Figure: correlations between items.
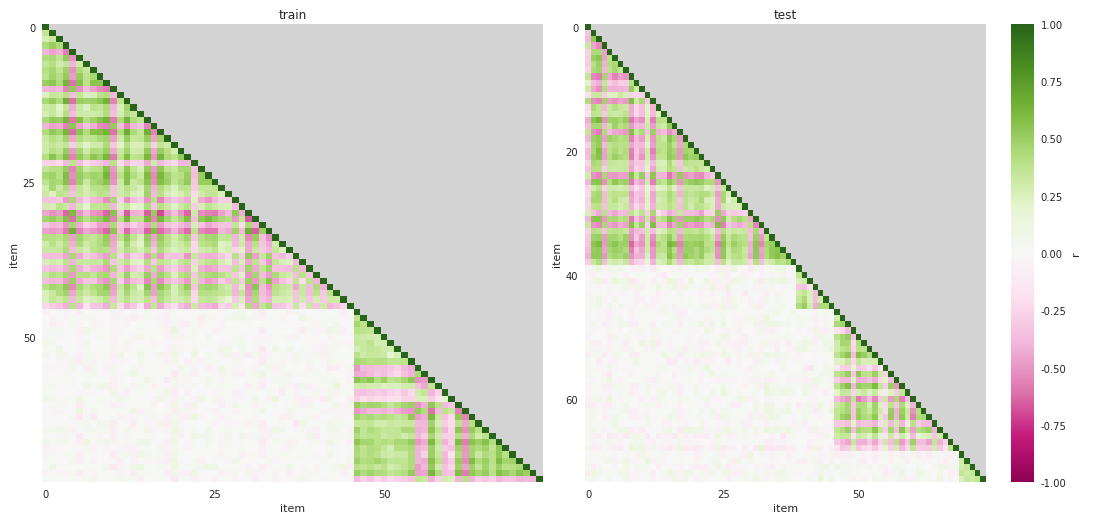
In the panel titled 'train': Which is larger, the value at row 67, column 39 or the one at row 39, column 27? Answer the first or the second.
the first
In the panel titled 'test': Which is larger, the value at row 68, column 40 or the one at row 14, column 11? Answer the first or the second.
the second
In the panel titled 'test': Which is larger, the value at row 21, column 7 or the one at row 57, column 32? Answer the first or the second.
the first
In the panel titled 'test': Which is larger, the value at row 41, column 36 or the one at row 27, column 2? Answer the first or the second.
the second
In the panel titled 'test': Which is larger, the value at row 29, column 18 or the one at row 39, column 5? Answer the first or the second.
the first
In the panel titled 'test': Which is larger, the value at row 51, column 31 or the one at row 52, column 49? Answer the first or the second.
the first
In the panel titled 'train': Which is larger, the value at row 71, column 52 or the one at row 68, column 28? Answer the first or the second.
the first
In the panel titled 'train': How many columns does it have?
74
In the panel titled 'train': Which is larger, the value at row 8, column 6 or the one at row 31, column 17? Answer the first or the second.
the second
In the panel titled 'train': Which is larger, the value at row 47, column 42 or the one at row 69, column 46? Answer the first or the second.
the second
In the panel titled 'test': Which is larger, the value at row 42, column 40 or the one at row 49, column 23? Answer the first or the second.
the second
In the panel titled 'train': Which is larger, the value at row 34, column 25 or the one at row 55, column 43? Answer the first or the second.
the first
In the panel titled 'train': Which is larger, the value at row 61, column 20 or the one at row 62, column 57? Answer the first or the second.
the first
